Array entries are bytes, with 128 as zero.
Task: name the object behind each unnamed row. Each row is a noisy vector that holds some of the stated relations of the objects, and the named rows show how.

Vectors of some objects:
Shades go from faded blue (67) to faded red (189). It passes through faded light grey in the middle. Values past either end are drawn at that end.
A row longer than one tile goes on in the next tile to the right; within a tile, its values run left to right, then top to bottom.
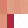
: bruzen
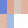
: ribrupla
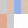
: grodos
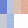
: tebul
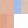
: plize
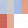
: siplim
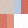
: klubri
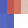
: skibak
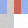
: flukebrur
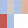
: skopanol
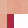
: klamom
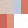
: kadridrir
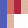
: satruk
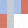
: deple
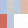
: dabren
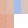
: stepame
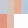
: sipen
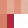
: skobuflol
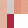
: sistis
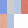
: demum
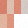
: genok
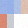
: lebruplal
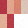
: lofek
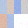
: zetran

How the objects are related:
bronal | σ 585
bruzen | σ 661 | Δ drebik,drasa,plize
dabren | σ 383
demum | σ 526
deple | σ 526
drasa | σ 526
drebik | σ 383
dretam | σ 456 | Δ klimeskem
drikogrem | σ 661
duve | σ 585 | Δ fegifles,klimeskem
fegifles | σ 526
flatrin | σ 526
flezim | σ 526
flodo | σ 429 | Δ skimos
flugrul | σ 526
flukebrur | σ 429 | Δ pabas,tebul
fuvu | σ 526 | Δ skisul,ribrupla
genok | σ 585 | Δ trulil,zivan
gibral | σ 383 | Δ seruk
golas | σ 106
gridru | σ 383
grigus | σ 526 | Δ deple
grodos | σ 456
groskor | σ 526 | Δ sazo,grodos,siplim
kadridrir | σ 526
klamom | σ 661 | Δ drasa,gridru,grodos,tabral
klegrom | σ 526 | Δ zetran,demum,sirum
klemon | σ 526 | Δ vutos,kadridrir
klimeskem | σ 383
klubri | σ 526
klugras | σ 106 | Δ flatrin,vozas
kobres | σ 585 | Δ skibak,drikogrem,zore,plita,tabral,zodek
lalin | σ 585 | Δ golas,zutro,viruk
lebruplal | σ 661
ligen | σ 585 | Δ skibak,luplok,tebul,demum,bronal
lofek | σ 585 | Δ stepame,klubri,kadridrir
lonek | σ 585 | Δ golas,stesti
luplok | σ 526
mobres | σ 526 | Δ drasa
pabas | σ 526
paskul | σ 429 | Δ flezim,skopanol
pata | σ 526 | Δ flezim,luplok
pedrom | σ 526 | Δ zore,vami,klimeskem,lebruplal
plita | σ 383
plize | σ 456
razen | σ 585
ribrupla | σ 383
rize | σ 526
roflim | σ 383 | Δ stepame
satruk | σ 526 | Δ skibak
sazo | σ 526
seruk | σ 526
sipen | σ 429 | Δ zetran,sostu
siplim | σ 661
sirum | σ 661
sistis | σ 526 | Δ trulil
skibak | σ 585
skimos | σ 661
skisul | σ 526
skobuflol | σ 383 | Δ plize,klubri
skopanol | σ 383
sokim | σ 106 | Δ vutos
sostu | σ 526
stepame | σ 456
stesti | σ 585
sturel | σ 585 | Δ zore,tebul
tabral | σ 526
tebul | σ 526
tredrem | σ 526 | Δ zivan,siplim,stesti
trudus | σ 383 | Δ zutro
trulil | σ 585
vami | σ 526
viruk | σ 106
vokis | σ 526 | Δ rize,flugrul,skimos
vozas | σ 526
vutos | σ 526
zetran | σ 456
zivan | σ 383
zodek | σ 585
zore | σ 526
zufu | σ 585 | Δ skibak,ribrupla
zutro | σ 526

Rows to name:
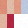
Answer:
sokim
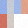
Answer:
sirum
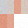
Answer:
gibral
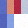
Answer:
ligen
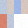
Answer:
viruk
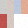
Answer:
zivan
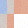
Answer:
klegrom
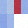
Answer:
sturel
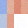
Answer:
fuvu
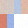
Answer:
stesti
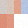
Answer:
flodo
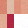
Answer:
klemon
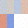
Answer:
razen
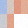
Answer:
pata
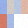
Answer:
plita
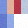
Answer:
kobres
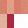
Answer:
mobres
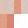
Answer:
trudus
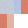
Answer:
zutro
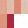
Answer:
roflim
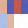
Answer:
dretam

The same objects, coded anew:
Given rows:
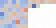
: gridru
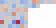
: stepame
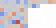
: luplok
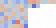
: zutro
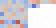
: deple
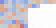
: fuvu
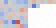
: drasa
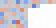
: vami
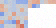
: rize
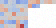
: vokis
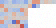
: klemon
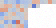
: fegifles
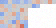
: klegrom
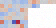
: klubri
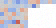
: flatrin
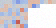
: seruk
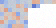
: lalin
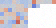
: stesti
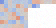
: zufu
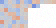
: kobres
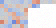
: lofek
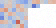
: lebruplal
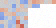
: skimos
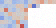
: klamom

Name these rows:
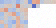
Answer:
duve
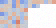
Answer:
ribrupla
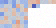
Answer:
trudus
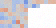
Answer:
drikogrem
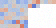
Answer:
sistis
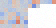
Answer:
trulil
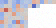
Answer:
dretam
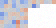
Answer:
drebik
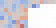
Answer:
bruzen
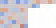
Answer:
satruk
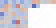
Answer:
klimeskem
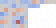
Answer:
zetran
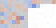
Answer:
skibak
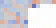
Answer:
genok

